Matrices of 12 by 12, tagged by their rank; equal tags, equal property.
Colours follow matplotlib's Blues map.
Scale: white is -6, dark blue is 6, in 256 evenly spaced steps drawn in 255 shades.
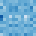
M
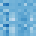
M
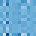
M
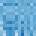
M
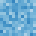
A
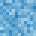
A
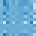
M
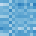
M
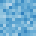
A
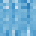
M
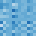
M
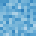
A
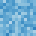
A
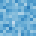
A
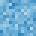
A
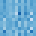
M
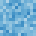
A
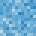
A
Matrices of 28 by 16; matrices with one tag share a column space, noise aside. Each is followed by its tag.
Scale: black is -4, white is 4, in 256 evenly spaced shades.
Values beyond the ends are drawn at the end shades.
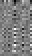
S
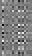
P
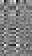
S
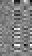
S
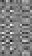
P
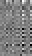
S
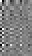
S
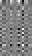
S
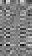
S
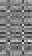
P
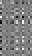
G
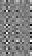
P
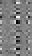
G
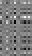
G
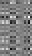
G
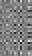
P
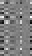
G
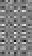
P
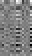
S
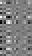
G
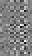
P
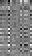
S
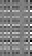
P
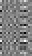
P
